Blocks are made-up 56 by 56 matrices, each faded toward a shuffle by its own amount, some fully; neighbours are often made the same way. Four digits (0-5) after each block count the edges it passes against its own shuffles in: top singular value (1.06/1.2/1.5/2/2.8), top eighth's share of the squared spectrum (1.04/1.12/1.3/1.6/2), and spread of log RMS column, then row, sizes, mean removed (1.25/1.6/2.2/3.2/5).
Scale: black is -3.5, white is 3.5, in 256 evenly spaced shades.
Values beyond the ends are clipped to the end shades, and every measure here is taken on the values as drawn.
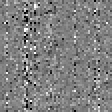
2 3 3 0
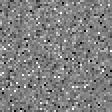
0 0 0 0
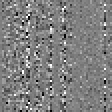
2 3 4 0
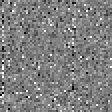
2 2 2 0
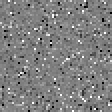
0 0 0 0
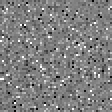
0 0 0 0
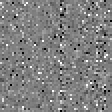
2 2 2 0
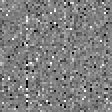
2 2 1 0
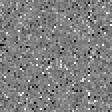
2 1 1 0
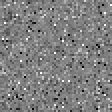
1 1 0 0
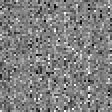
1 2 3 0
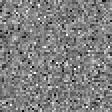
2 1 0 0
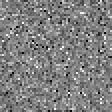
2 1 0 0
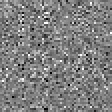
4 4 2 2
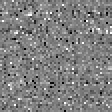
3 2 0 1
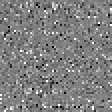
3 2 0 1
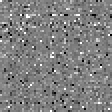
3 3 1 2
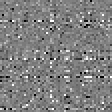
4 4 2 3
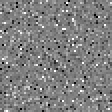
1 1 0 0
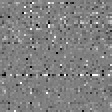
4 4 1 2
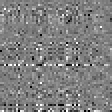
4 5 2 3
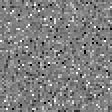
0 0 0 0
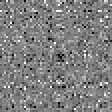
4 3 1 2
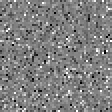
0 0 0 0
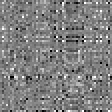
4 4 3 3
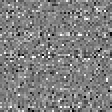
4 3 1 2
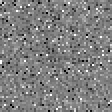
0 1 0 0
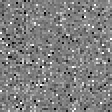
2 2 0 0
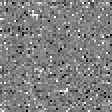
3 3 0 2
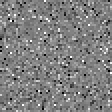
0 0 0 0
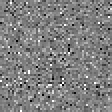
3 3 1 1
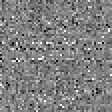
4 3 1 2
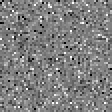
1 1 0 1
